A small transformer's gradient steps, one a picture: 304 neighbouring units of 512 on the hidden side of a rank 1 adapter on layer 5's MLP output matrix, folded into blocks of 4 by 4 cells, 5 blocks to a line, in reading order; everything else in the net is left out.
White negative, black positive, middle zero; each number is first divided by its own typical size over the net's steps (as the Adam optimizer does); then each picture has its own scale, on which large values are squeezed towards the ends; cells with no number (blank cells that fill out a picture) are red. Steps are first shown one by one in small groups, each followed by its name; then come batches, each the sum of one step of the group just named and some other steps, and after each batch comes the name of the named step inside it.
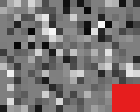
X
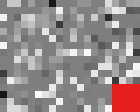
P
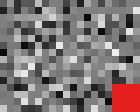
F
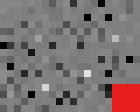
X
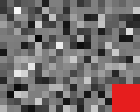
F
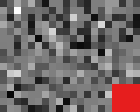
X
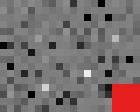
X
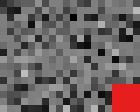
F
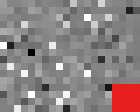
X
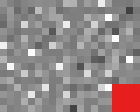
F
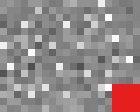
X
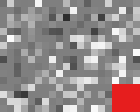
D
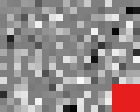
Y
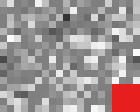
D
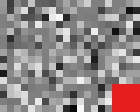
Y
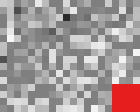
D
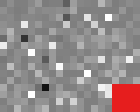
D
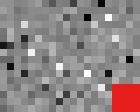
D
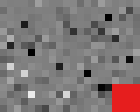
D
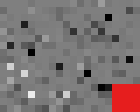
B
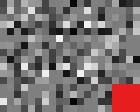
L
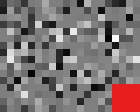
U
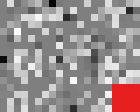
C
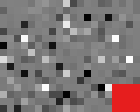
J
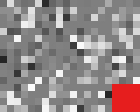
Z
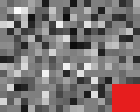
L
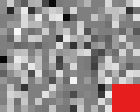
C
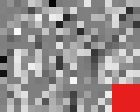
C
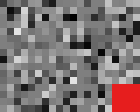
C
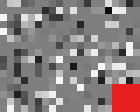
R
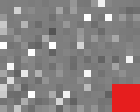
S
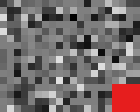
R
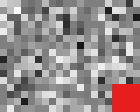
R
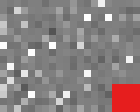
S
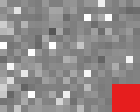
S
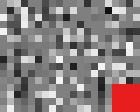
R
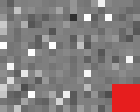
S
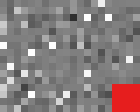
S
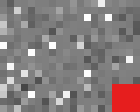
S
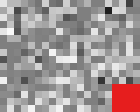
R
